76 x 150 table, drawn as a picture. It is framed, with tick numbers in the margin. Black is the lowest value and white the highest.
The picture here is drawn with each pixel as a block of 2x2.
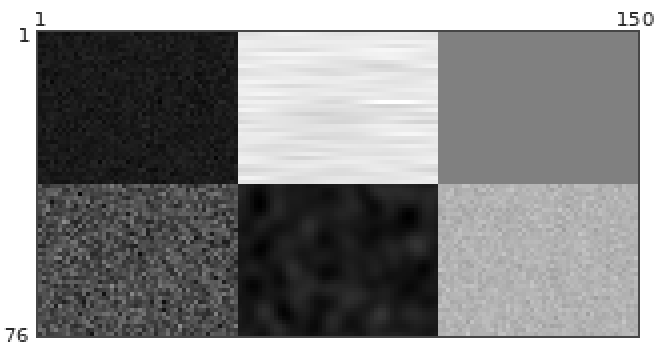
It is made of 2 by 3 panels. Panel 1,1: very low, fine-grained, faint in contrast. Panel 1,2: very high, streaked across, faint in contrast. Panel 1,3: middling, flat. Panel 2,1: low, fine-grained. Panel 2,2: very low, blotchy, faint in contrast. Panel 2,3: high, fine-grained, faint in contrast.
